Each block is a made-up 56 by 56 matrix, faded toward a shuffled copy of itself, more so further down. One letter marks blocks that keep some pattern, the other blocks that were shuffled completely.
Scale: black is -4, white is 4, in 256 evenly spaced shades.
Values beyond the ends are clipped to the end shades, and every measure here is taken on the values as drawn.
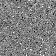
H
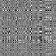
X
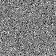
H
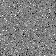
H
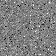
H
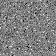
H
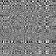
X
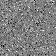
H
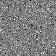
H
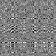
X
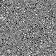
H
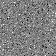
H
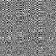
X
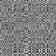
X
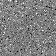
H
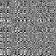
X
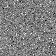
H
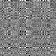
X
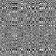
X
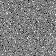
H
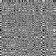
X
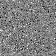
H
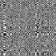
X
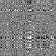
X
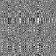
X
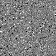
H
